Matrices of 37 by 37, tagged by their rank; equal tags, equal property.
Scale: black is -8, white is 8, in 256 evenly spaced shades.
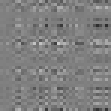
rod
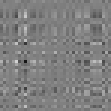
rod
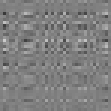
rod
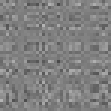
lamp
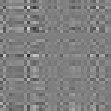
rod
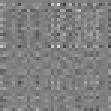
lamp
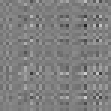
rod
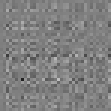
lamp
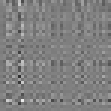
rod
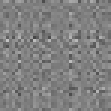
lamp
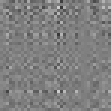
lamp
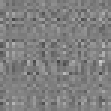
lamp
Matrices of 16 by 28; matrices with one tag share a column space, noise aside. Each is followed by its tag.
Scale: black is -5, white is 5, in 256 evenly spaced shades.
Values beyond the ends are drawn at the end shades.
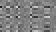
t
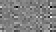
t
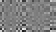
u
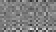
u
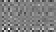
u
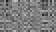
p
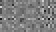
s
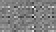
t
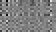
p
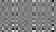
u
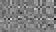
s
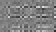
t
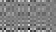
u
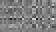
s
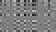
p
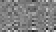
u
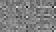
t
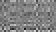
u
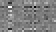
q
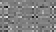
t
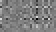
s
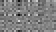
p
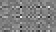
t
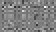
q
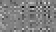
q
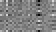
p
